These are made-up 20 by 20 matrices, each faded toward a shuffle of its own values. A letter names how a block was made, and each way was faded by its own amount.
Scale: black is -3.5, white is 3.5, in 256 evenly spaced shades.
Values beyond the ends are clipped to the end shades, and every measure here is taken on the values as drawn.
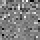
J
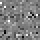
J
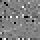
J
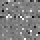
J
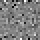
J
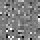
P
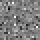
J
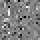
P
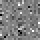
P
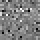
J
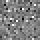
J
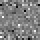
J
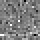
J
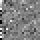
P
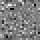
P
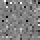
P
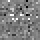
J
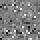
J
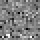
J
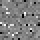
J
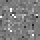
J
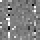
P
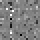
P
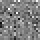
P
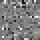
J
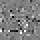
J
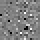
P
